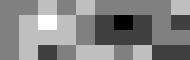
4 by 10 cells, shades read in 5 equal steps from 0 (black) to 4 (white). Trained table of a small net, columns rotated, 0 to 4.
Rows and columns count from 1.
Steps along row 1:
same up down up down same same same up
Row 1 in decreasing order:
3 3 3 2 2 2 2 2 2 2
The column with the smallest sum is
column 7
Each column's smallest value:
2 2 1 2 2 1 0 1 1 1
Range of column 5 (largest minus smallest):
1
